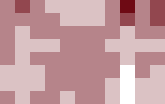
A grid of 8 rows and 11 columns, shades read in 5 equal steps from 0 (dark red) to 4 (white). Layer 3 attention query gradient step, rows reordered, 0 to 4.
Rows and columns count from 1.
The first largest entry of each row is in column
4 5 2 2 2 9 9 9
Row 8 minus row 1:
0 2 0 -1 0 -1 -1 1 4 1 2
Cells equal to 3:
33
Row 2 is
2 2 2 2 3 3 3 2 1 2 1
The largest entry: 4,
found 3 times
